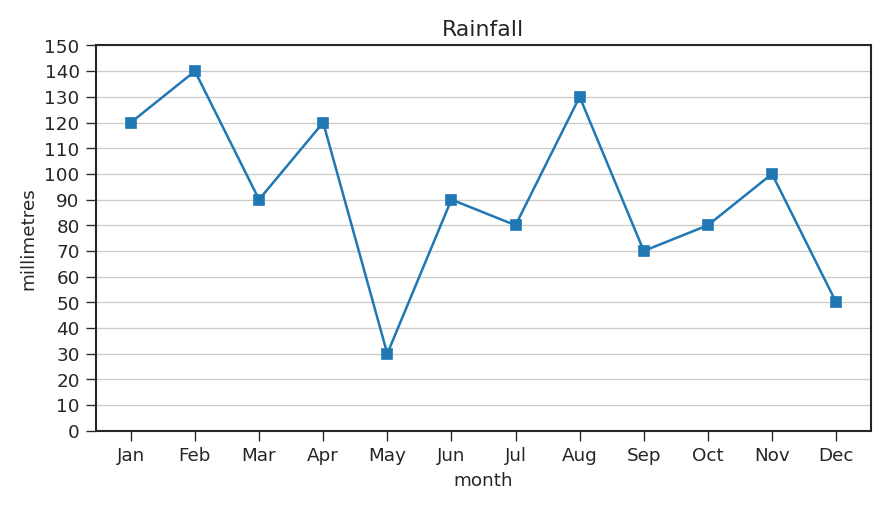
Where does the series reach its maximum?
Feb
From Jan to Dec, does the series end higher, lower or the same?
lower
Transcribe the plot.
Title: Rainfall
x-axis: month, ticks Jan Feb Mar Apr May Jun Jul Aug Sep Oct Nov Dec
y-axis: millimetres, ticks 0 10 20 30 40 50 60 70 80 90 100 110 120 130 140 150
Values:
120 140 90 120 30 90 80 130 70 80 100 50
